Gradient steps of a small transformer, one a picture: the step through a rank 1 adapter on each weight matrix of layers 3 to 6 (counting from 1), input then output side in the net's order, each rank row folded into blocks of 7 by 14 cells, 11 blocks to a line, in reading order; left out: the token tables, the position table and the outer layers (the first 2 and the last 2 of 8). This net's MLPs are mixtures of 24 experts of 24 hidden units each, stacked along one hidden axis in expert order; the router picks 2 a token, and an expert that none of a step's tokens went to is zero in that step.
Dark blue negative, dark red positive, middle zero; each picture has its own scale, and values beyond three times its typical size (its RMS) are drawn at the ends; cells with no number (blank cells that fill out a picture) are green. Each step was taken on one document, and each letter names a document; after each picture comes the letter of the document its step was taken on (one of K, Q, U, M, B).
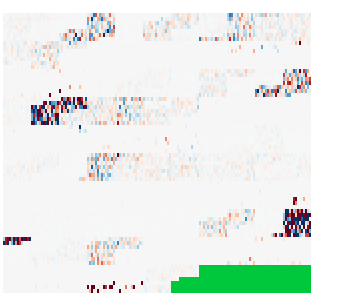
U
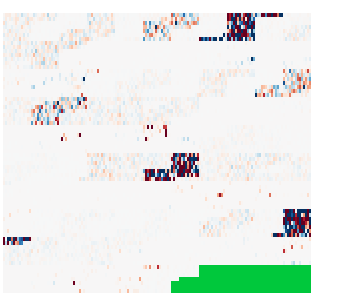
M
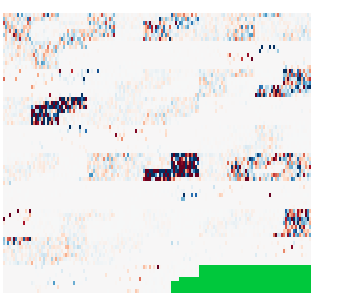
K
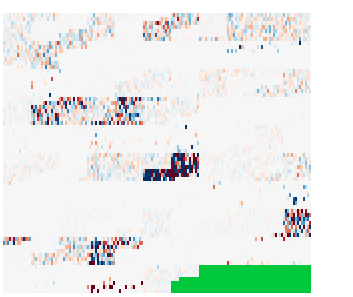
U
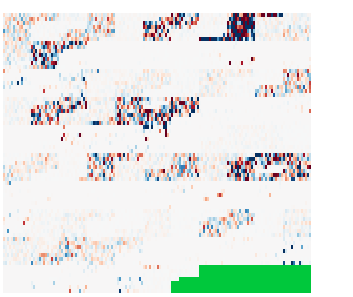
M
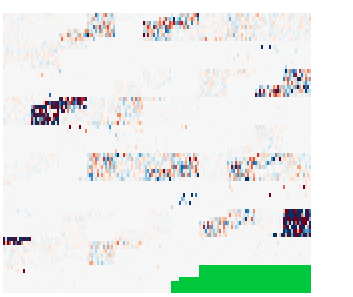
K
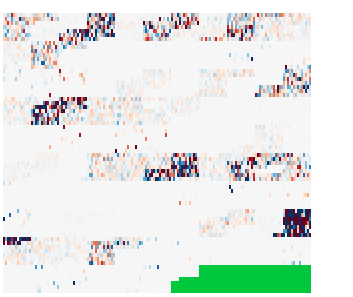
K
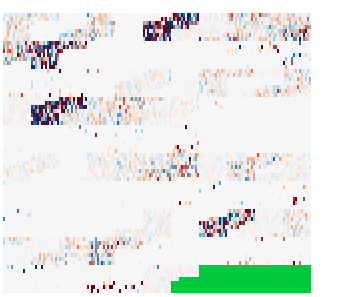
U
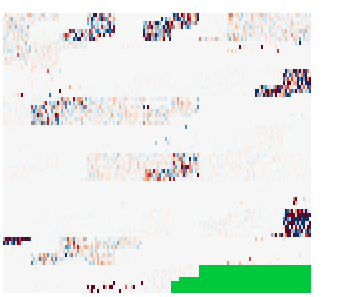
U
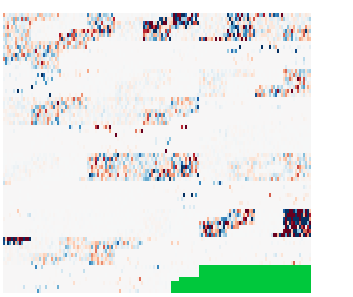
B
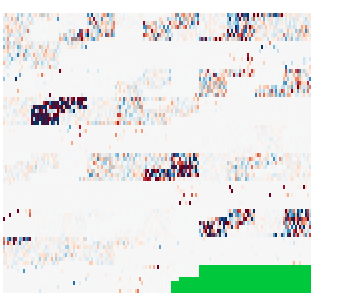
K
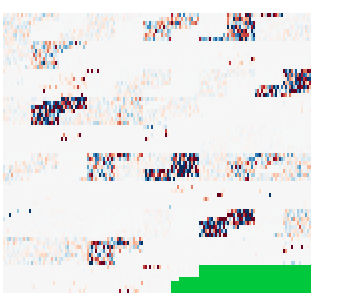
M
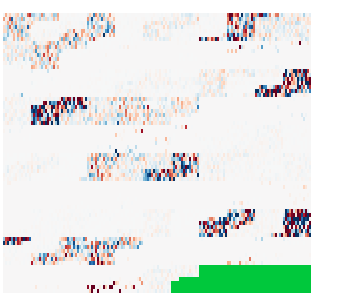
U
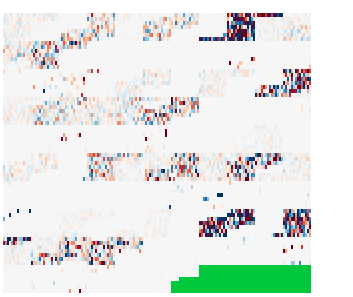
M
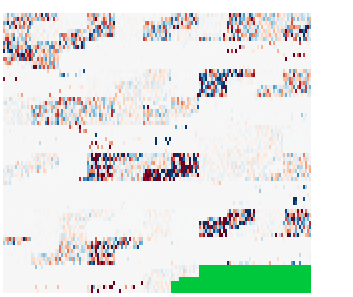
U
